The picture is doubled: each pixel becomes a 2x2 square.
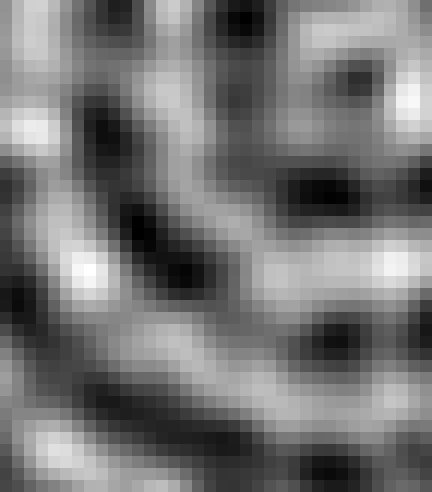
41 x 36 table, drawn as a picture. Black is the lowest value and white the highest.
Rings: centred on the top right. Slope: none. Mirror symmetry: none.
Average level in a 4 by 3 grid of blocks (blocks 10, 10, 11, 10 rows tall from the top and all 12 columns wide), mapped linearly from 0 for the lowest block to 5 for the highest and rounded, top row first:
325
120
223
202
